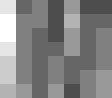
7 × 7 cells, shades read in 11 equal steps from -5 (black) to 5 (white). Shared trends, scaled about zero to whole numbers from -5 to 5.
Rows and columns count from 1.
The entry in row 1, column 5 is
1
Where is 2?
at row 2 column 5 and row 7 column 1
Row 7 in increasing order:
-2 -1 0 1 1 1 2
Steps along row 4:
down down same up down up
